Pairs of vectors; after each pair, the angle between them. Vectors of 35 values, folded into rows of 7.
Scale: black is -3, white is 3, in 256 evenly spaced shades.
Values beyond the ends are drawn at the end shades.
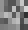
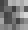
partly opposed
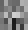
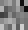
partly opposed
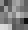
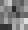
nearly opposite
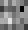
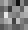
partly aligned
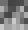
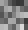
partly aligned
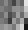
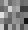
orthogonal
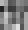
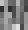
nearly parallel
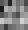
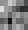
partly opposed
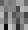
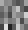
nearly opposite
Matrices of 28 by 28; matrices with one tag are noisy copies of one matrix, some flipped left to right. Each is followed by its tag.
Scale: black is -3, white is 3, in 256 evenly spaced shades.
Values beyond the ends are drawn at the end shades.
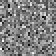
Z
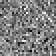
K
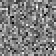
Z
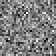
K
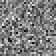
K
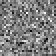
K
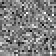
K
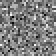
Z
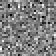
Z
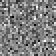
Z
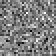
K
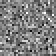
K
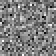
Z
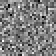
Z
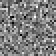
Z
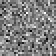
K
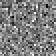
Z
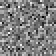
Z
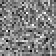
K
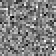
Z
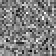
K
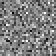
K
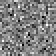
Z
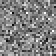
K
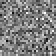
K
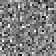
Z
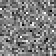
K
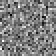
Z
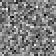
Z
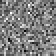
K
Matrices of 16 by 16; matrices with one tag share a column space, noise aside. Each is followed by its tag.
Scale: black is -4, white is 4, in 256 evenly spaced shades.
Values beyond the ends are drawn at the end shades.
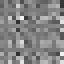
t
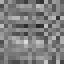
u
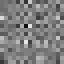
u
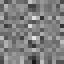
u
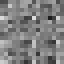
t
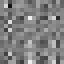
t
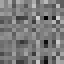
t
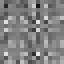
t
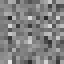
u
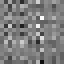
u
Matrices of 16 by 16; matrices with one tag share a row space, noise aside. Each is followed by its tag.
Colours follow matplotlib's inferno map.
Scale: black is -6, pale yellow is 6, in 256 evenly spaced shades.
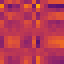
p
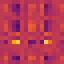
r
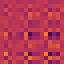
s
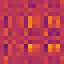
s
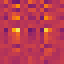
r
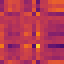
p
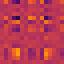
r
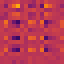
r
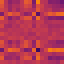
p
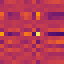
p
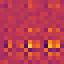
s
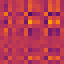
s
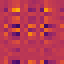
r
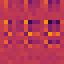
s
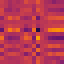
p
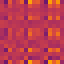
s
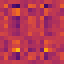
r
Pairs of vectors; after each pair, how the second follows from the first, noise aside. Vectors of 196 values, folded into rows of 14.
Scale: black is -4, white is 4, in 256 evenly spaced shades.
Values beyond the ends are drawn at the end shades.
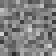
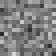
negated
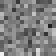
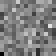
negated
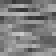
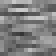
negated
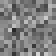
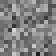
negated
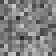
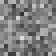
negated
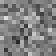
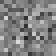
sign-scrambled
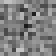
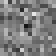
sign-scrambled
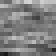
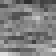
negated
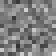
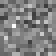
wrapped around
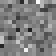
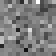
sign-scrambled
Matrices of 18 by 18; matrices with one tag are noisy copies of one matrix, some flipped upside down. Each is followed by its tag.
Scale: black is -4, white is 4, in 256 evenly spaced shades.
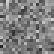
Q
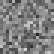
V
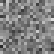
Q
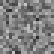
V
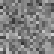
Q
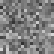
Q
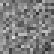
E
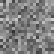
Q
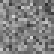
E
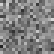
Q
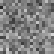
Q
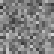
Q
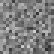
E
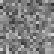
Q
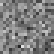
E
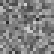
V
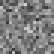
V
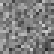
E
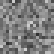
V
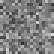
Q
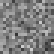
E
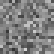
V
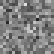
V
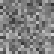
Q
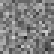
E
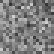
E
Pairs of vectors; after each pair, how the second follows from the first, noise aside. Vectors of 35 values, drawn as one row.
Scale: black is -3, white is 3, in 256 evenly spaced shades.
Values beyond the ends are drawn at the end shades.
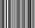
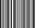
wrapped around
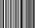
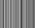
shrunk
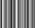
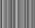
shrunk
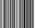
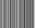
shrunk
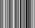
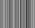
shrunk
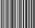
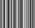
shuffled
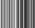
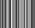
shuffled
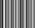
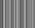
shrunk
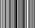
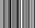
wrapped around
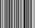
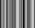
shuffled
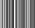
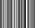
wrapped around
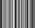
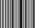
shuffled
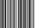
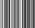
wrapped around
